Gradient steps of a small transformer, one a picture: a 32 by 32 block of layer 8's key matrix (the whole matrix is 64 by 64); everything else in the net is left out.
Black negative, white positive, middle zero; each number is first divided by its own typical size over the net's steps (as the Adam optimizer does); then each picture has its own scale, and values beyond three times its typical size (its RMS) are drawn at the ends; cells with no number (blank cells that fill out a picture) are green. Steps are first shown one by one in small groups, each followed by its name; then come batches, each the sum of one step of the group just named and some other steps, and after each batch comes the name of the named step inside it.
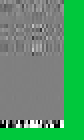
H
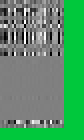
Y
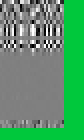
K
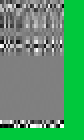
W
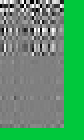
W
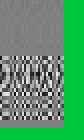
Y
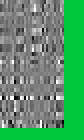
Y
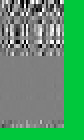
H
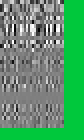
K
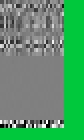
W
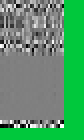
W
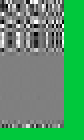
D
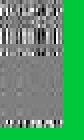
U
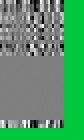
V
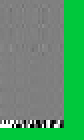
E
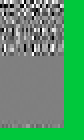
D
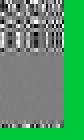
D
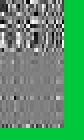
D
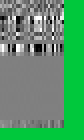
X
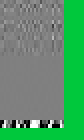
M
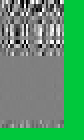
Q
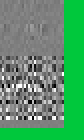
Q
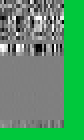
X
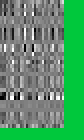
M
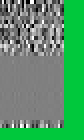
Q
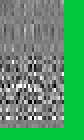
M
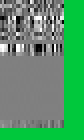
X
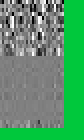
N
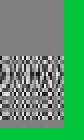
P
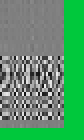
P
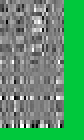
N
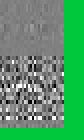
N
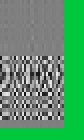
P
